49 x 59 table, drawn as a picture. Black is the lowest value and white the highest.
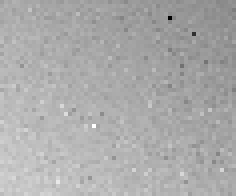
There is an overall slope up to the bottom left. The halves do not mirror each other. No regular stripes run through it. Overall the values sit about 70% of the way up the scale. The ninth with the lowest average is the top right. Fine speckle covers the field.
